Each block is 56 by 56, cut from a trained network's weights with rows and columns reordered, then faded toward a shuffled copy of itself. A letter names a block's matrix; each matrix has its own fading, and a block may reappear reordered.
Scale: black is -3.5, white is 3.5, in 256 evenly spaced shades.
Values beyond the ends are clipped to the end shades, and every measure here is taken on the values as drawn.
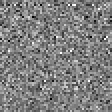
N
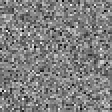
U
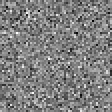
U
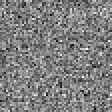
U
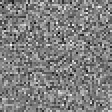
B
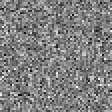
U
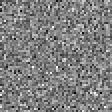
B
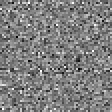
N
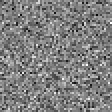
U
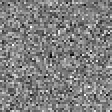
N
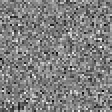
N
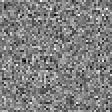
B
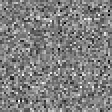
B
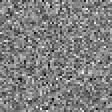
U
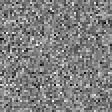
N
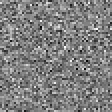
B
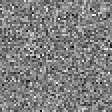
N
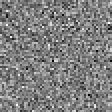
B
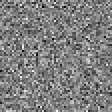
B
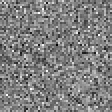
U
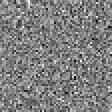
B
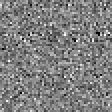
N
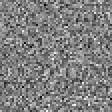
B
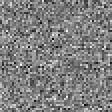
B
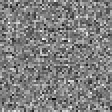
B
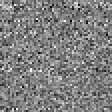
N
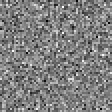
U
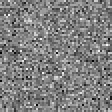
U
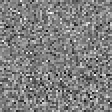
U
